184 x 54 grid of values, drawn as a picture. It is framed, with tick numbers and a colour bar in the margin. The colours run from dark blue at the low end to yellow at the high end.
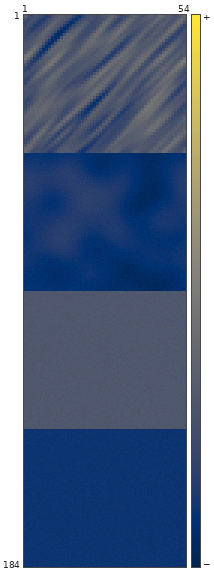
The table splits into 4 rows of 1 panel. Panel 1,1: low, slanting up to the right. Panel 2,1: very low, smooth, faint in contrast. Panel 3,1: low, flat. Panel 4,1: very low, flat.
